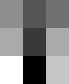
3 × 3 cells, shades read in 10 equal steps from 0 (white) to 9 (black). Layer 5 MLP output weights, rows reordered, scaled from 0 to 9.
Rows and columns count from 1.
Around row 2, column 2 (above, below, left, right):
6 9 3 3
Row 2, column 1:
3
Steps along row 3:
up down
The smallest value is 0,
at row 3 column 1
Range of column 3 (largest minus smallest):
3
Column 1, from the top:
4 3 0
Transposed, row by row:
4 3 0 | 6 7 9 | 5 3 2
